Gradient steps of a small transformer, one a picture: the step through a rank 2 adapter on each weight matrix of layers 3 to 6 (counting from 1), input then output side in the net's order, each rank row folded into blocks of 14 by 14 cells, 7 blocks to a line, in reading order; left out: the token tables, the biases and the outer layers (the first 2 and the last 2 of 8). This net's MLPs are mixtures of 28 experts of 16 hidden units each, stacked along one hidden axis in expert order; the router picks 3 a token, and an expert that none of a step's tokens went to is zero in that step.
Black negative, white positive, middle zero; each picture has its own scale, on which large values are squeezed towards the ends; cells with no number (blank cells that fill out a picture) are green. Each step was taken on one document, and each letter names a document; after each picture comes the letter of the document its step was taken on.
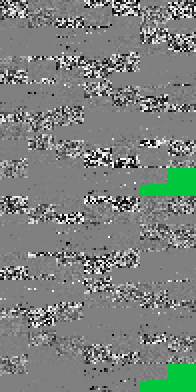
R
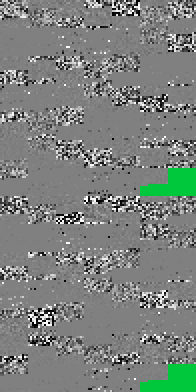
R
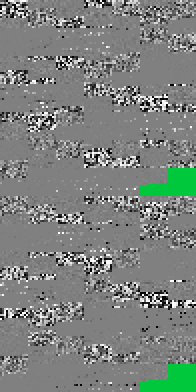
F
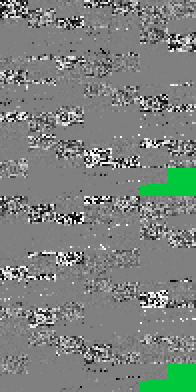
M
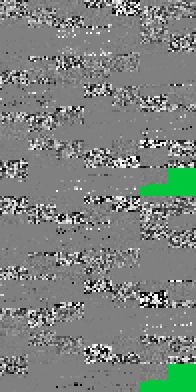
F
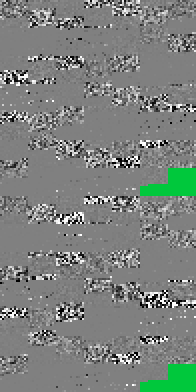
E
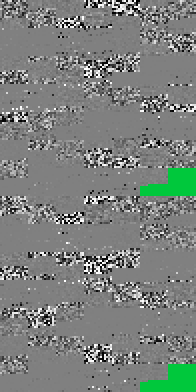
R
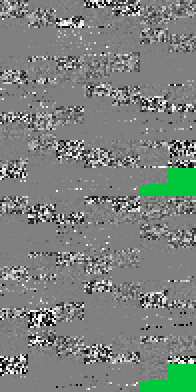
F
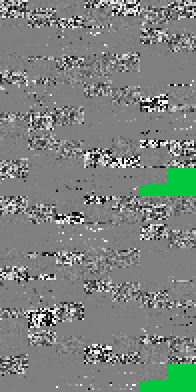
F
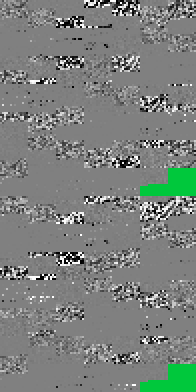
E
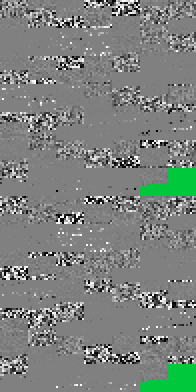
F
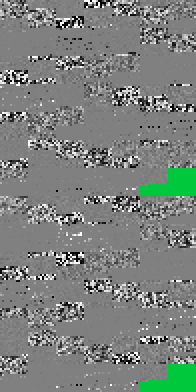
E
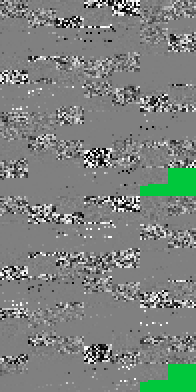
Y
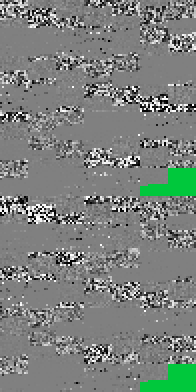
M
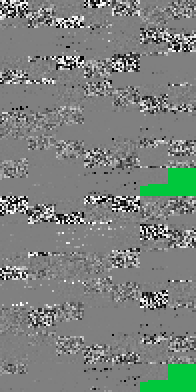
R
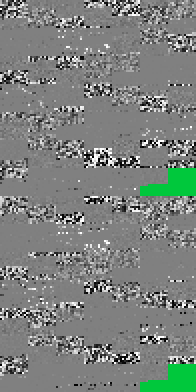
F
